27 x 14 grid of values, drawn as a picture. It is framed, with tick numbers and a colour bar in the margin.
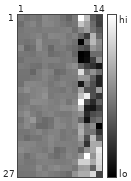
The left part is calmer, up to a seam about 70% of the way across. The halves do not mirror each other. The distribution is heavy-tailed on both sides.
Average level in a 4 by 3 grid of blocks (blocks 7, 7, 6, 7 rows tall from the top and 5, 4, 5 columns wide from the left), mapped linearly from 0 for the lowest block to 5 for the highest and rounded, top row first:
221
220
220
225
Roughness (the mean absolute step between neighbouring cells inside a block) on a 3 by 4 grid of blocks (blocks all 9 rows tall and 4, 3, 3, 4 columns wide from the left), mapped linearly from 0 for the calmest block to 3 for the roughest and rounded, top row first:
0002 / 0003 / 0003
